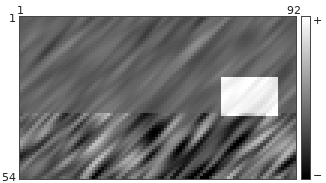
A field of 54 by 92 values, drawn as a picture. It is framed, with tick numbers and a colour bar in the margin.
Histogram: skewed, a long tail of high values. Seam: horizontal, 60% of the way down, the top part calmer. Odd patch: higher, in the middle right. Ninth with the highest average: middle right.
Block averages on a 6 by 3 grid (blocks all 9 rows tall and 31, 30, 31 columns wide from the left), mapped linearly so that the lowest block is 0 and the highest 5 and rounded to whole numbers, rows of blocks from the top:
101
111
115
104
101
100
